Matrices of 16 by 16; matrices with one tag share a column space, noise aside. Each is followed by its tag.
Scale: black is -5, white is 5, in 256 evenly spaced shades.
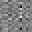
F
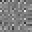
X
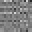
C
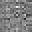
F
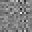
C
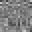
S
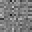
F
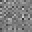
F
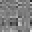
S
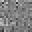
S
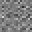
F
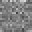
C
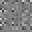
X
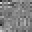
S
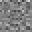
X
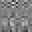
S
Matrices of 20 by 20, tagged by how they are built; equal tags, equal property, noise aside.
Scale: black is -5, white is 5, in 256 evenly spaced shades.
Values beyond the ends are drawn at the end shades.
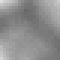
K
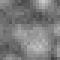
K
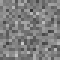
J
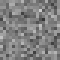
J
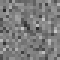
J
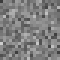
J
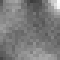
K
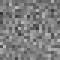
J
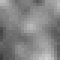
K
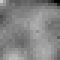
K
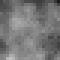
K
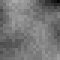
K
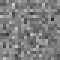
J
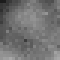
K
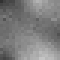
K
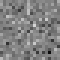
J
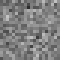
J
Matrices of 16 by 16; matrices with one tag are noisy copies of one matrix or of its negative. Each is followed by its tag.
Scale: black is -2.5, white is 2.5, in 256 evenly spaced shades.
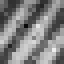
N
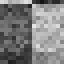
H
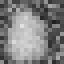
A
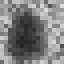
A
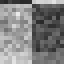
H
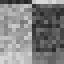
H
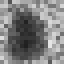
A
